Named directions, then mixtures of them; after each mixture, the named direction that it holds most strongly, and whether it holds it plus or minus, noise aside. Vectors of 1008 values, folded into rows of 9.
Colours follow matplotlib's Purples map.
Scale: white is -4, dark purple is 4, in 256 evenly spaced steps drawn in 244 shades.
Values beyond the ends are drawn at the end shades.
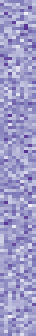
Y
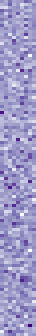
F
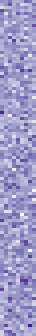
F, plus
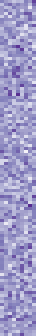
Y, minus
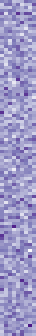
Y, minus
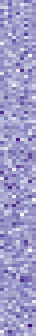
F, plus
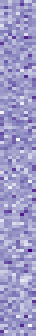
F, minus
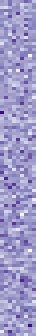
F, plus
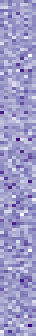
F, plus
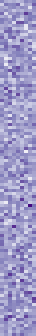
Y, minus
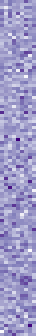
F, plus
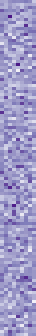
F, plus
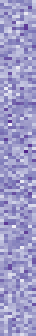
Y, plus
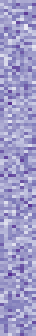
Y, minus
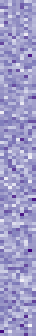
F, minus
